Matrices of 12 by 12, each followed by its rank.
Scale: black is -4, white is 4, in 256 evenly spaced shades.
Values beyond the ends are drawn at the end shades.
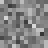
full rank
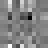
two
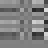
one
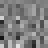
two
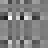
one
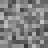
full rank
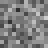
full rank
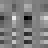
one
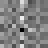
two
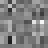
two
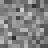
full rank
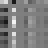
one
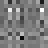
two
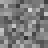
full rank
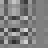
one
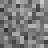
full rank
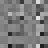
two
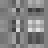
one
